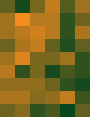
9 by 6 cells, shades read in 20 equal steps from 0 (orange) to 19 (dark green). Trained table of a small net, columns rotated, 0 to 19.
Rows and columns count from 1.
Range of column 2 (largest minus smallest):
18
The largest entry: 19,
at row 9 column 5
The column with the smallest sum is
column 2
